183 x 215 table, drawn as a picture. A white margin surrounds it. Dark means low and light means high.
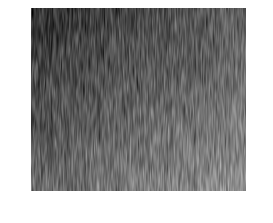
Overall the values sit about 40% of the way up the scale. The ninth with the lowest average is the top left. The grain runs up and down. The halves do not mirror each other. The field climbs toward the bottom right. The ninth with the highest average is the bottom right.
